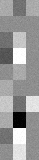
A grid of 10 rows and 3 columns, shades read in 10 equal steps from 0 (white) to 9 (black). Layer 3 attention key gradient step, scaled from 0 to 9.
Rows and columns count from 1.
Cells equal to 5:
4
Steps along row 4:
down up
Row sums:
11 12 11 10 11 11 8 16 9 9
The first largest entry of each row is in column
2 1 1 1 1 2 2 2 1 1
